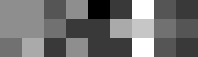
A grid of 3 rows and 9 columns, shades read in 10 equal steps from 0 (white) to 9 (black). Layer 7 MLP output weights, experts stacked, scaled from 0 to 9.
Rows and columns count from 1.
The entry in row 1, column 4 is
4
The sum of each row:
47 43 46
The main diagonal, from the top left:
4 4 7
